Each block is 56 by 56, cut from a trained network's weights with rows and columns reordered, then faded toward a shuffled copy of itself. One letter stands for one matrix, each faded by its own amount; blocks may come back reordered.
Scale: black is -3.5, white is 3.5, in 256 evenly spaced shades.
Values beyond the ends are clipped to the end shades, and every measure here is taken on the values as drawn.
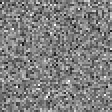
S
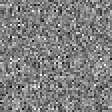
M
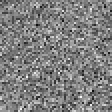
S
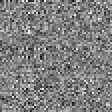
M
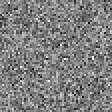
S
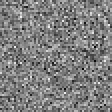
S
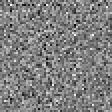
M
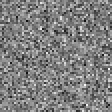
S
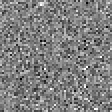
S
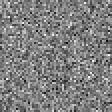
S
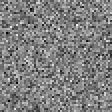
S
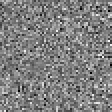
S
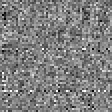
M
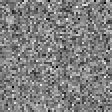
S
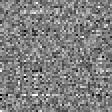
M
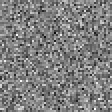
S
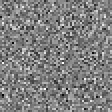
M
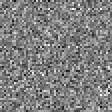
M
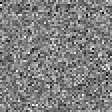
S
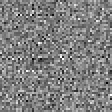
M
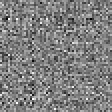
M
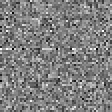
M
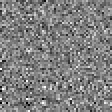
M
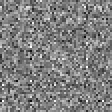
M
